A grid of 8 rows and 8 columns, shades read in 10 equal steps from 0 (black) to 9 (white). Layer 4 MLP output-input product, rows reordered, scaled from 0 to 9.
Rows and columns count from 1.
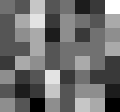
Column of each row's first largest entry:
8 3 3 3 2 4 4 6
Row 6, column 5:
2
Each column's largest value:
5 6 8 8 5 7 6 9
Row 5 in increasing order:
2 2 3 4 4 5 6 6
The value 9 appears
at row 1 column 8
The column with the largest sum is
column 3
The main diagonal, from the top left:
4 6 6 3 4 4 5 0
